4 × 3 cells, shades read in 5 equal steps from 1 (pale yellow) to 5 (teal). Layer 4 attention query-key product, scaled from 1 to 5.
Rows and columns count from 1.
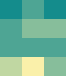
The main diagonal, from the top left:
5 3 4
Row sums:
14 10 12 6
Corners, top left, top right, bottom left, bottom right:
5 5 2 3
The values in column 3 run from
3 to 5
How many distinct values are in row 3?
1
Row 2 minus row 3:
0 -1 -1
